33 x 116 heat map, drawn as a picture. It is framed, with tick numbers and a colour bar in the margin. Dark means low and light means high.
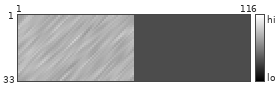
It is made of 1 by 2 panels. Panel 1,1: high, slanting up to the right, faint in contrast. Panel 1,2: low, flat.
